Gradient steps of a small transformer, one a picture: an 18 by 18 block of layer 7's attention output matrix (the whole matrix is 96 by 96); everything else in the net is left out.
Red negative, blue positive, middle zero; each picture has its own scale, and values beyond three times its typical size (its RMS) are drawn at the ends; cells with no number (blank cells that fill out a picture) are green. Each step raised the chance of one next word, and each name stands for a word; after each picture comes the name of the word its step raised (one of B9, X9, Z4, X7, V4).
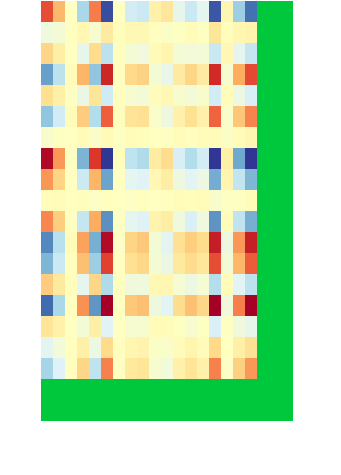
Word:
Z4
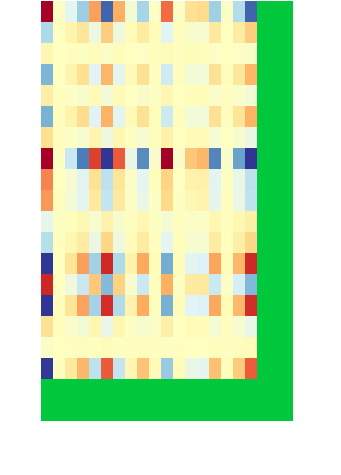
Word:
Z4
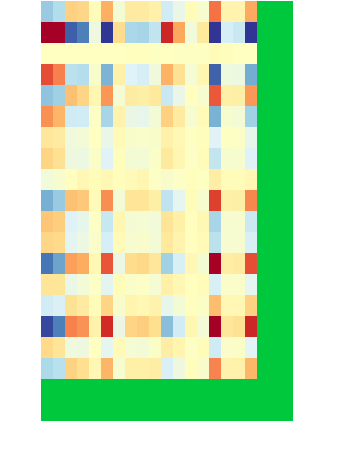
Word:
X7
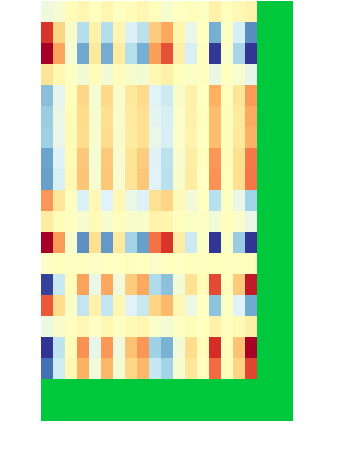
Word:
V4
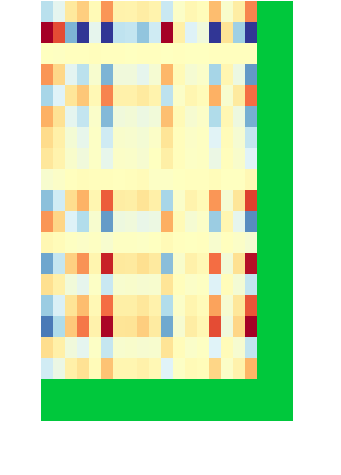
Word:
X7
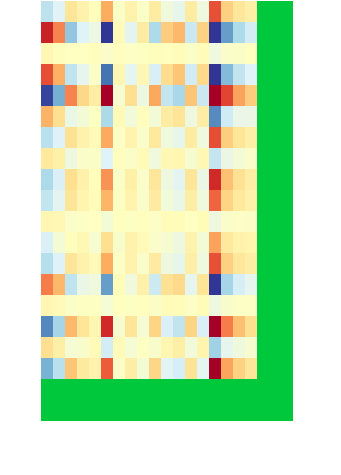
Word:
X7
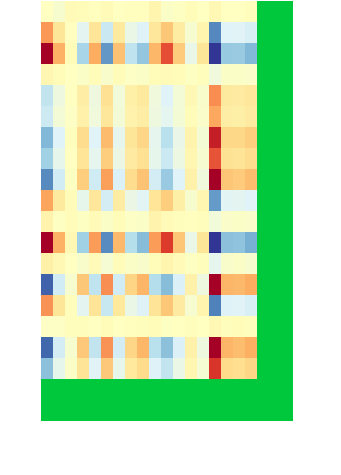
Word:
V4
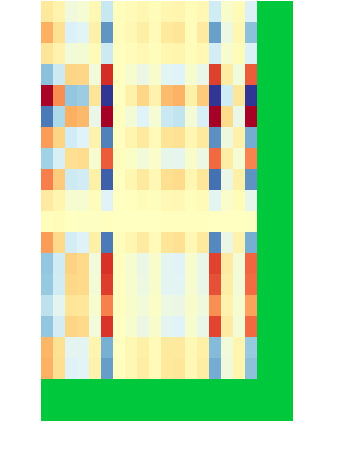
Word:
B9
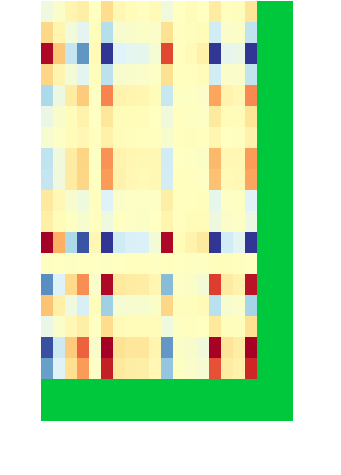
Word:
V4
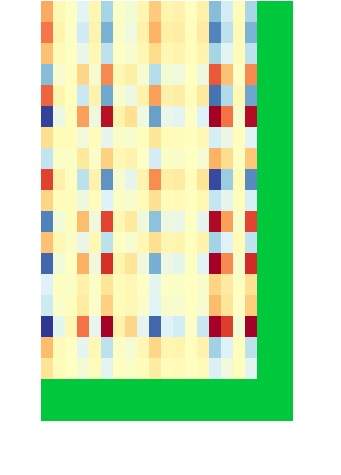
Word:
B9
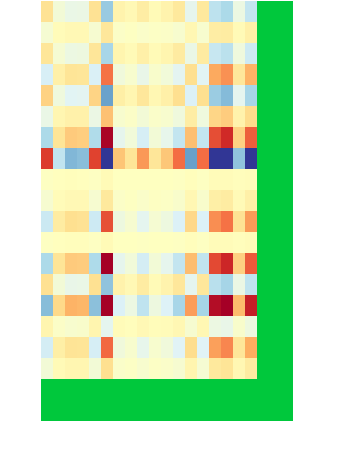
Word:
Z4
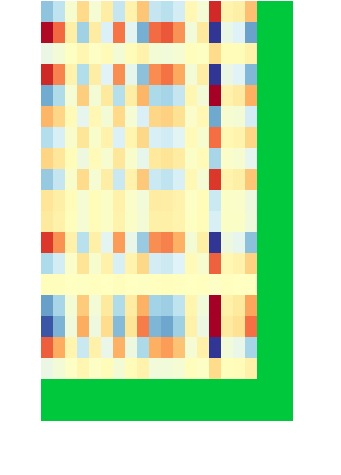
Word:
X7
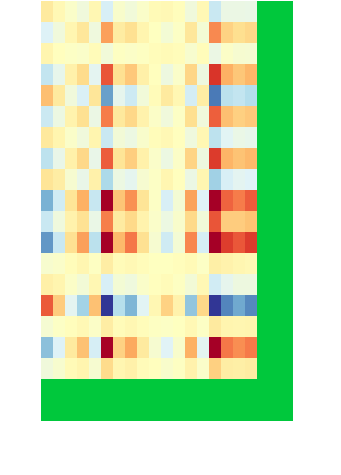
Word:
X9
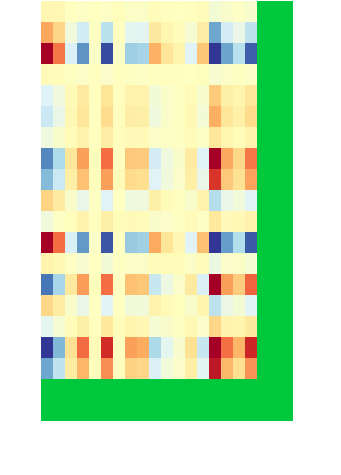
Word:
V4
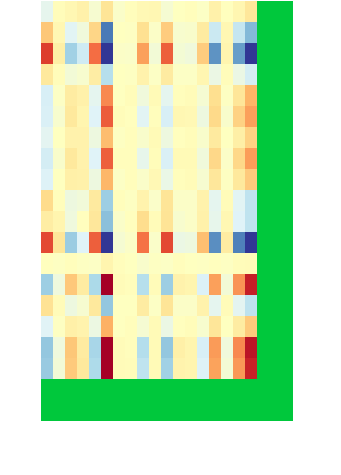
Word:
V4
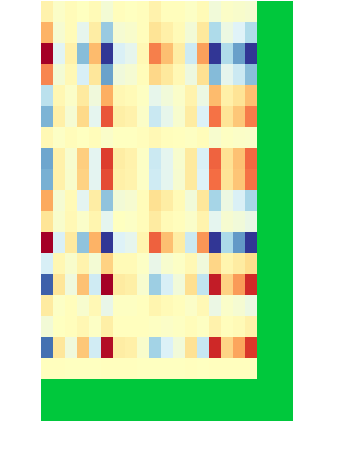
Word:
V4
